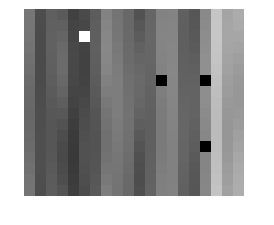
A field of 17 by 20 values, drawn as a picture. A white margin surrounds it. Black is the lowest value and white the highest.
The grain runs up and down. Four lone cells stand out: one far higher and three far lower than their neighbours. Values rise toward the right.
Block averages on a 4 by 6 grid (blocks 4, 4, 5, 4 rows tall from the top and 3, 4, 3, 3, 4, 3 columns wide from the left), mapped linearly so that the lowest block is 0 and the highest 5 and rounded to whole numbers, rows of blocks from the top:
112225
102125
102124
102125
